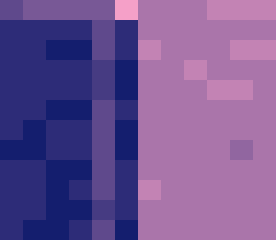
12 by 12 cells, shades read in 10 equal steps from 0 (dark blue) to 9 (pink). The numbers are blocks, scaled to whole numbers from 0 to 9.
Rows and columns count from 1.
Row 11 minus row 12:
0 1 0 -1 -1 1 0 0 0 0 0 0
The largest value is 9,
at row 1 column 6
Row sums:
67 44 45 43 44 42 42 40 42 44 41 41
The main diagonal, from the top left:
3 1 0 1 2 1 6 6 6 6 6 6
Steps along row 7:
down up same up down up same same same same same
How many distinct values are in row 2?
3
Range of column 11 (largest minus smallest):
2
